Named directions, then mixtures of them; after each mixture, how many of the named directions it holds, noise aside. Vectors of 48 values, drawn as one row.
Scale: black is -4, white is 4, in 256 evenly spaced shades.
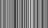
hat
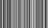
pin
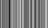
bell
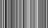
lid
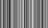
three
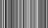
one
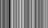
two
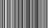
one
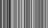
two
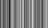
three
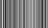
three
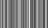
three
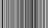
three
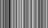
three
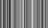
three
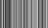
three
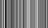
one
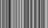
one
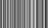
three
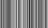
two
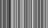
two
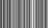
one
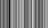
two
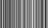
two
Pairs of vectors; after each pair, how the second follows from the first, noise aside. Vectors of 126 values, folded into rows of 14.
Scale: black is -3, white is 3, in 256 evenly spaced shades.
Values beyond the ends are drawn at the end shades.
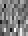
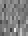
shrunk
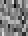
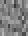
shrunk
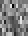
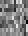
shuffled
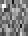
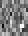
wrapped around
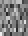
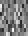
shuffled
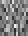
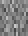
shrunk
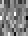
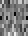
sign-scrambled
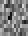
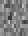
shrunk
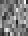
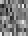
shuffled
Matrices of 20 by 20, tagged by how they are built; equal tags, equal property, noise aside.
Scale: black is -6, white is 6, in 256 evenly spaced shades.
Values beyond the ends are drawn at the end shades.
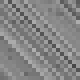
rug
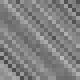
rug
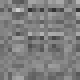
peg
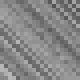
rug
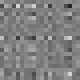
peg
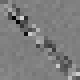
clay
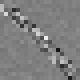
clay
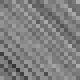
rug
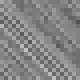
rug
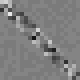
clay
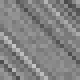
rug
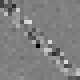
clay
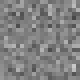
peg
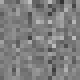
peg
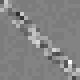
clay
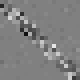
clay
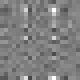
peg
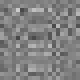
peg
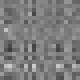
peg
